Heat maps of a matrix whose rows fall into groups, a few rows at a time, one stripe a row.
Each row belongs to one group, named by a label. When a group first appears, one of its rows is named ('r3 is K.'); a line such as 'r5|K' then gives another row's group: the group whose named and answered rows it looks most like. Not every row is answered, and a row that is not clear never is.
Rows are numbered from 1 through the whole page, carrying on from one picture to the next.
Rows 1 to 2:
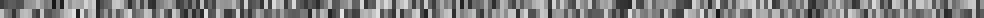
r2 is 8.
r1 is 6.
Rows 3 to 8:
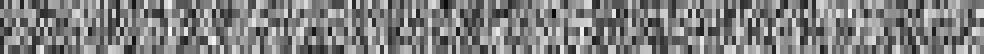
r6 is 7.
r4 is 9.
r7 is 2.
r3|2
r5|2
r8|6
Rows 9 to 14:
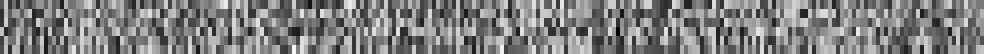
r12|8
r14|2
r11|6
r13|2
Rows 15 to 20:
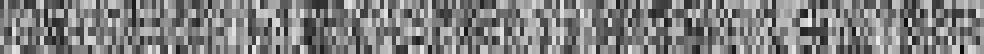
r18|7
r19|6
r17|6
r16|2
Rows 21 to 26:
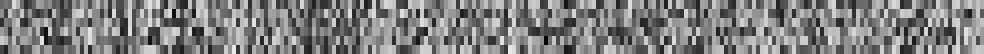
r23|7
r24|8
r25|6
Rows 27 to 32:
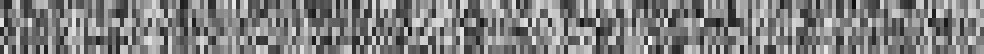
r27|7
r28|7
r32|2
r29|8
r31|7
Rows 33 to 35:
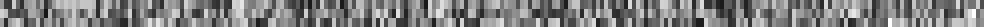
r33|8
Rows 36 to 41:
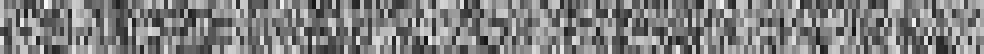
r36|7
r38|9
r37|6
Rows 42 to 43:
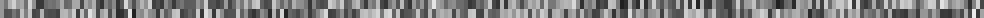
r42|9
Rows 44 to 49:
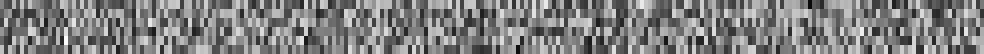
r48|7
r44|8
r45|6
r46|2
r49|9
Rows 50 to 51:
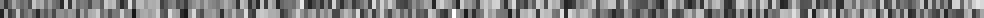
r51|2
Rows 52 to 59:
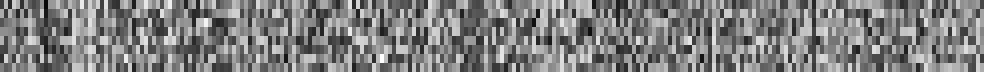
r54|9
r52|2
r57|6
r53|6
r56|8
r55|9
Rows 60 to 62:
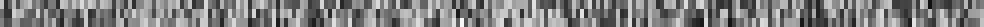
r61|7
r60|8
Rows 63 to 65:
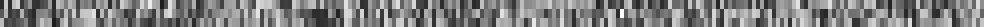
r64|6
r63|2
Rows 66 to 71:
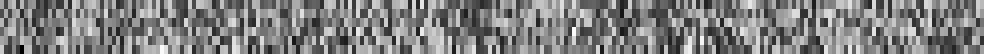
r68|6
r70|8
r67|2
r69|9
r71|8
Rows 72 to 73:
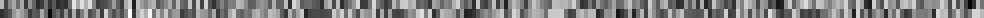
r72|9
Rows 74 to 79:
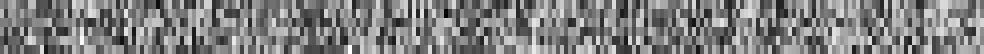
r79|6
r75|9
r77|9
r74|9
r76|7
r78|8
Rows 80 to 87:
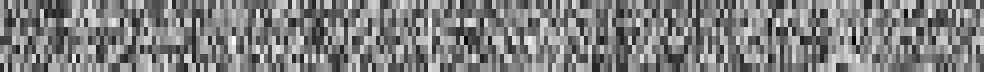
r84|7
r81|6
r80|9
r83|9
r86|8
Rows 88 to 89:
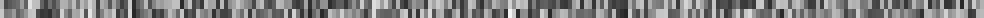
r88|8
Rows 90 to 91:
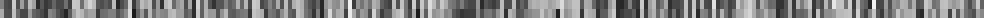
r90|9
